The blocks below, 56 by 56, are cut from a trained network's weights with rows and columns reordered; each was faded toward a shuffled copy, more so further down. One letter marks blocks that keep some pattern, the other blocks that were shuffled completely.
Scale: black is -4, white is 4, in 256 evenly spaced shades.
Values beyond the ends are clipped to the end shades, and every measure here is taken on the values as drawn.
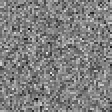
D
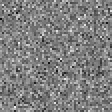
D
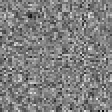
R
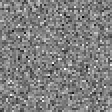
D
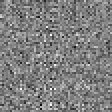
R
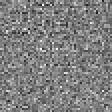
R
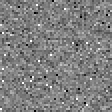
D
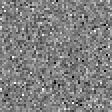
D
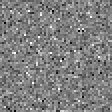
D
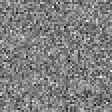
D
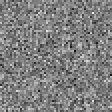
D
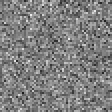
D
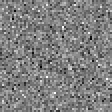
D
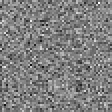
R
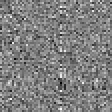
R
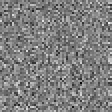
R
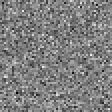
D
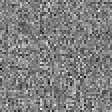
R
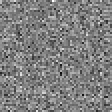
R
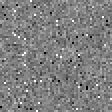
D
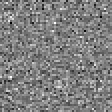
R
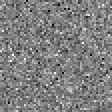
D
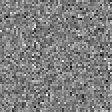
R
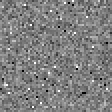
D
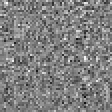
R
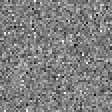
D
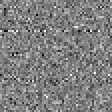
R
